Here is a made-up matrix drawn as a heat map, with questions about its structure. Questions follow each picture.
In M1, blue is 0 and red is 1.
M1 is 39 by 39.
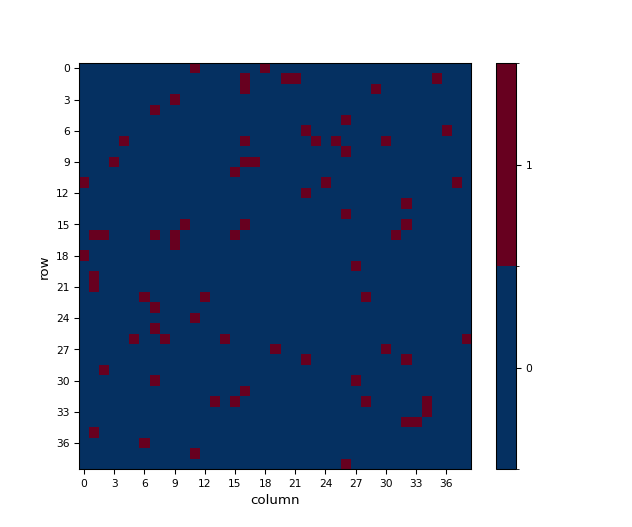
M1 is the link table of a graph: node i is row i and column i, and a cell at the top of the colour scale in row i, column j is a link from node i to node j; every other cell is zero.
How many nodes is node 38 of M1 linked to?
1
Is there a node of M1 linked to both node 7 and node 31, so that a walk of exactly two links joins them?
yes
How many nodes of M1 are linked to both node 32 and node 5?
0
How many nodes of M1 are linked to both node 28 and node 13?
1
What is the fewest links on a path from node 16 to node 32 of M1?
2
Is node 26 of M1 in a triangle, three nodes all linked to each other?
no
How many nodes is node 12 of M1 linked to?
1
